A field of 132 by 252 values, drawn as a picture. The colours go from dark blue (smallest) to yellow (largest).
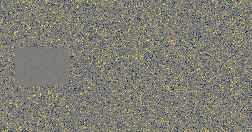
Slope: none. Mirror symmetry: none. Average level on the scale: 50%. Calmest part: middle left. Odd patch: calmer, in the middle left. Stripes: none.
